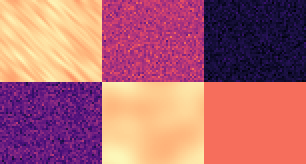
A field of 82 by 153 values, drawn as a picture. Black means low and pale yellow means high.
The table splits into 2 rows of 3 panels. Panel 1,1: very high, slanting down to the right, faint in contrast. Panel 1,2: middling, fine-grained. Panel 1,3: very low, fine-grained, faint in contrast. Panel 2,1: low, fine-grained. Panel 2,2: very high, smooth, faint in contrast. Panel 2,3: high, flat.
